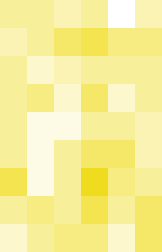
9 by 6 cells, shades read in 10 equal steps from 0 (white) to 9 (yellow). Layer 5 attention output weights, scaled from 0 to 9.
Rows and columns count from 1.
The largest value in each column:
7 5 6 9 6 6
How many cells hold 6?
6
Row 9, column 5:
2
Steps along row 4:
up down up down up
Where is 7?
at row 2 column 4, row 7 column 1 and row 8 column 4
